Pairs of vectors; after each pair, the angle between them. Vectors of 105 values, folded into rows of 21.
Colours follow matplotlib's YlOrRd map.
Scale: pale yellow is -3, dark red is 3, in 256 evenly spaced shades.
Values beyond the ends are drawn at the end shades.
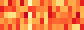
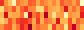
partly opposed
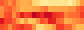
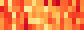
orthogonal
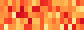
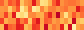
nearly opposite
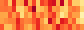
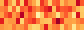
orthogonal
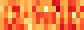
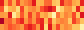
partly opposed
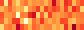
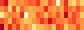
orthogonal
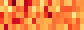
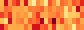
orthogonal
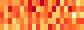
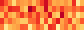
partly aligned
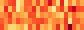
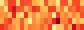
orthogonal
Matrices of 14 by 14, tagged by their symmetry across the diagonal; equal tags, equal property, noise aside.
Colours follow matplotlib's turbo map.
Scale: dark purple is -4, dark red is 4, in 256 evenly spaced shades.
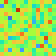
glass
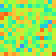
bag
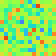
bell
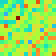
bell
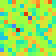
glass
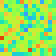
bag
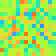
glass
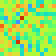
bag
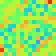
bell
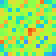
bell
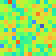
bag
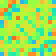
bell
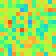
glass
